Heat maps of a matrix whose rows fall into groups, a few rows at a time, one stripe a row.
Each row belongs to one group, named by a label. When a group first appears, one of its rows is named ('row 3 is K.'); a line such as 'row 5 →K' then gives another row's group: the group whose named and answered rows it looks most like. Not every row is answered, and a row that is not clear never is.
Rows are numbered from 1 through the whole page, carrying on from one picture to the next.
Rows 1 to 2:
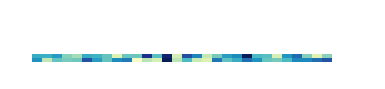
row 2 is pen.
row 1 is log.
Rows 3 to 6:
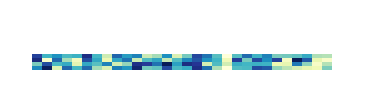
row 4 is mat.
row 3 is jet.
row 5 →log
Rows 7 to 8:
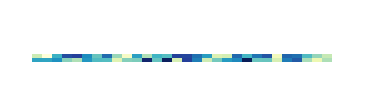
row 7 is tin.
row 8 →log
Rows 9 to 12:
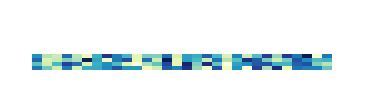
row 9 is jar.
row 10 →pen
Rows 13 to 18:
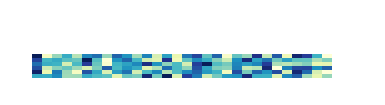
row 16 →jar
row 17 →mat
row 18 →log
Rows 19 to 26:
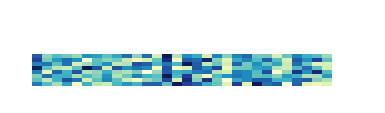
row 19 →pen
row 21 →log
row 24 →log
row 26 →mat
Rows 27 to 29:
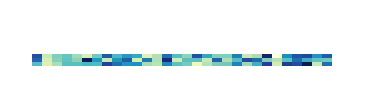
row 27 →jar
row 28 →pen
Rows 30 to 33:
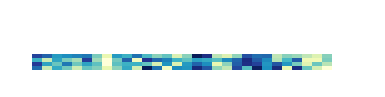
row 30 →jet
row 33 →mat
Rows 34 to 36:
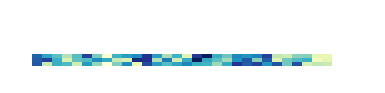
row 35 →log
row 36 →mat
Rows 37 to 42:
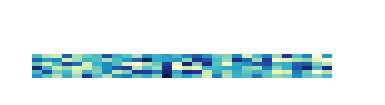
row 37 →jar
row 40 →jar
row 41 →log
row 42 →pen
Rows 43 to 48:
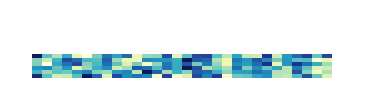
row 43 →jar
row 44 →tin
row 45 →tin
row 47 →mat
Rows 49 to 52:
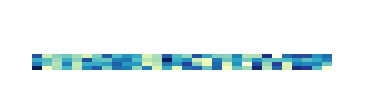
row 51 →pen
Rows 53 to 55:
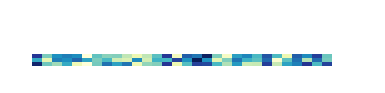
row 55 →jar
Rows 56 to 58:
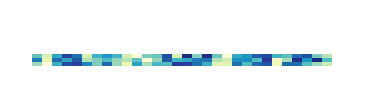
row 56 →tin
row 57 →tin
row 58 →tin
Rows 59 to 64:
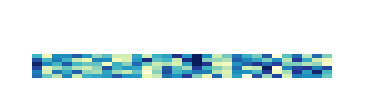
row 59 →tin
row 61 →jet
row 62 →jar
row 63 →tin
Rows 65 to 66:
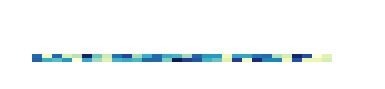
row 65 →mat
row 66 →mat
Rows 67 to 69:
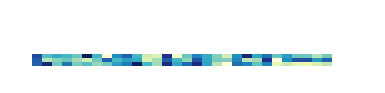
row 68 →jar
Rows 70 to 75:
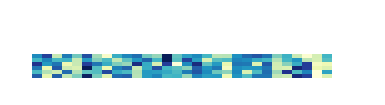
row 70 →jet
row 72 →log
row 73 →mat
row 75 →mat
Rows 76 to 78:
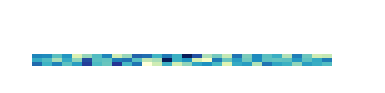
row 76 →log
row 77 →pen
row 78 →jet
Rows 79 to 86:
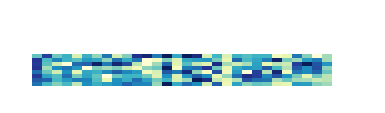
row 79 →log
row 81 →pen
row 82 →tin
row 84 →jet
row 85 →jet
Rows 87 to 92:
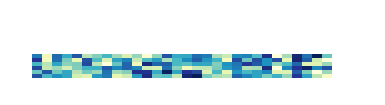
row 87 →tin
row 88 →mat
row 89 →mat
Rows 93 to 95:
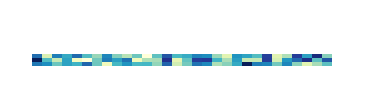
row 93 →tin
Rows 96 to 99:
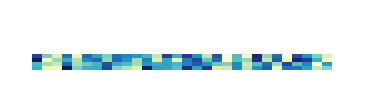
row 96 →pen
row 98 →jar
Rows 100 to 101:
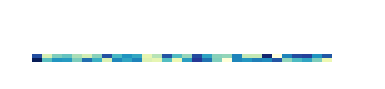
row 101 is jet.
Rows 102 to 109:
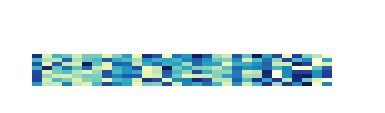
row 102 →mat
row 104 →mat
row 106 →jar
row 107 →jar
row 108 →mat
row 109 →jar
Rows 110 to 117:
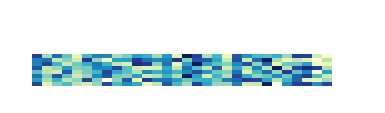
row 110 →log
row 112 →log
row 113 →pen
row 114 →jar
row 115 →log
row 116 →mat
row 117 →jar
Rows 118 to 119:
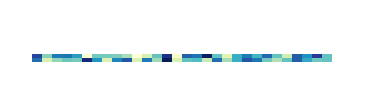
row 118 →tin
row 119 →pen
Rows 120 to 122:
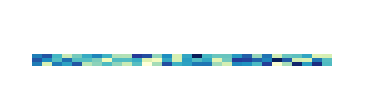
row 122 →tin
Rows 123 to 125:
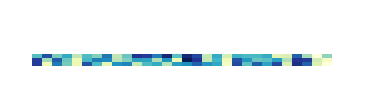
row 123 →log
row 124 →log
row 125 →mat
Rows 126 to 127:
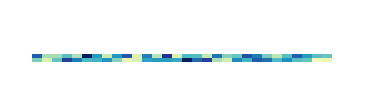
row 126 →pen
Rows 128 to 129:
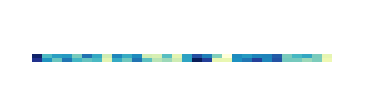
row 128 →jet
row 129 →jet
